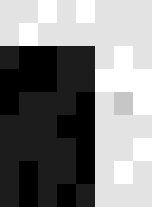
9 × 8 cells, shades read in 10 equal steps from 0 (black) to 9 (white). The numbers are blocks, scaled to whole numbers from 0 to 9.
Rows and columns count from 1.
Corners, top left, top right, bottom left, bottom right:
8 8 1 8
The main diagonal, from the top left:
8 9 0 1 0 8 8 8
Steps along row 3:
down same up same up up down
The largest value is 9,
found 10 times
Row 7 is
1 1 1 1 0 8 8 9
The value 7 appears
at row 5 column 7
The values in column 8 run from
8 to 9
